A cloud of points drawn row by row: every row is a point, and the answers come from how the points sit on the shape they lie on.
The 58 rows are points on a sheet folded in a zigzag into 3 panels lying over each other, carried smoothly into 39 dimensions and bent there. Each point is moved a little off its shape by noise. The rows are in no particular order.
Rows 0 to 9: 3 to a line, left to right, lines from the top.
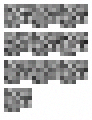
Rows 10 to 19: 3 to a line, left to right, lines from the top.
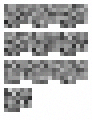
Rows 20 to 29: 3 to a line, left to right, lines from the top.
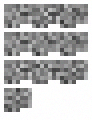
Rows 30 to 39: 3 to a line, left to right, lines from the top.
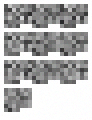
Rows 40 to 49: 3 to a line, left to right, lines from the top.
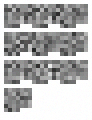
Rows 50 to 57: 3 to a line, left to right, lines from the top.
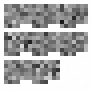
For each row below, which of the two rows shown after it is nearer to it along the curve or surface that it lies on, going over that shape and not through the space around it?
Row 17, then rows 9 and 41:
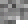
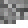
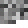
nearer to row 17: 41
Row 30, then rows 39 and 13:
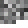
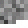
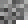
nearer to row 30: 39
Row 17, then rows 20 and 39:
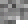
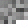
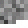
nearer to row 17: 39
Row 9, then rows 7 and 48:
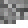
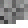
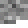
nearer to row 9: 7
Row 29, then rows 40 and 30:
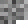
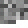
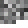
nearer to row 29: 30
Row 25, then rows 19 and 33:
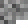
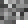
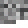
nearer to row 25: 19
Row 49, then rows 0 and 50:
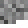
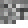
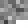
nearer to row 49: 50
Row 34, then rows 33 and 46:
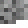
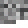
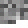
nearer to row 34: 33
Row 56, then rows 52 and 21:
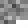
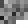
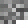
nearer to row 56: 52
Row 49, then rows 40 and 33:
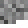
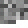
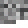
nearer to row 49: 33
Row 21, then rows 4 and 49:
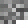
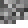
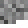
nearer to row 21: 49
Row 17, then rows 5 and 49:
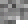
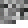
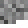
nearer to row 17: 5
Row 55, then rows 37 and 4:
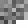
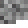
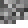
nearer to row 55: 4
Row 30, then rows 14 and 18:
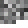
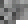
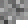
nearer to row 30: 18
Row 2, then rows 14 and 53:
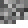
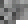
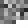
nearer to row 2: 53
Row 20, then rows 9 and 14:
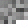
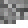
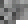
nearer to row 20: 9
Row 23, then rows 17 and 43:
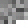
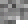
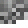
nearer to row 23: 43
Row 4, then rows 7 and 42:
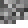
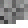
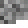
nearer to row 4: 7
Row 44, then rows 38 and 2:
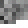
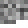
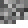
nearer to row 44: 2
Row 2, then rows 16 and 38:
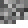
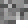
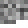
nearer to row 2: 38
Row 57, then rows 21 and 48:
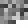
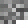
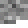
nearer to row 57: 48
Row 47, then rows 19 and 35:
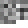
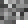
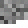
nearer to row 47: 35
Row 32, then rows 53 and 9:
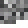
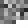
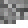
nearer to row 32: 53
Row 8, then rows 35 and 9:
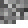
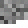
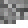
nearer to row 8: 9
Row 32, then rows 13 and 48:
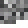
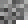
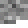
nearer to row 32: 48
